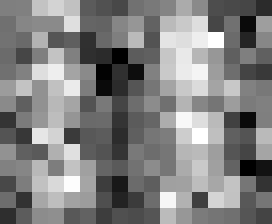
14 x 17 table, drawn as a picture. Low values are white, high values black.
Ninth with the lowest average: middle right. Average level on the scale: 50%. Grain: streaks running down. Stripes: upright, repeating 2 times.
